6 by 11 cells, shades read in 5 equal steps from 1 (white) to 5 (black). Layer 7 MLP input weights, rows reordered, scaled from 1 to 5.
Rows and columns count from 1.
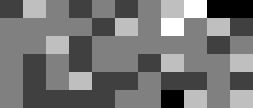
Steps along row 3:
same down up down same same same same up down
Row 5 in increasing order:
2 3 3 3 3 4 4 4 4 4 4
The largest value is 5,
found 3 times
